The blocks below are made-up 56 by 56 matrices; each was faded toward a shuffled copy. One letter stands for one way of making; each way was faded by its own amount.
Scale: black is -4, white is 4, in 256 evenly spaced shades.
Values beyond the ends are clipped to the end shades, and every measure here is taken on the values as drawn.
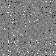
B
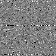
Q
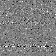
Q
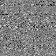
Q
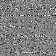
Q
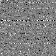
Q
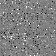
B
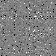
B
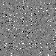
B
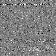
Q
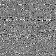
Q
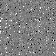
B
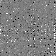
B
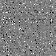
B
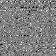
Q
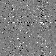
B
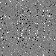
B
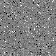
B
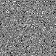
Q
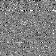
Q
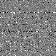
Q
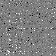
B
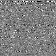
Q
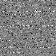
Q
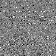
Q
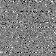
Q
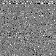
Q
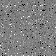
B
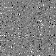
B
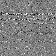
Q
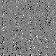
B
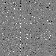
B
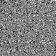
Q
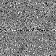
Q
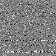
Q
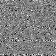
Q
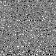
Q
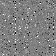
B
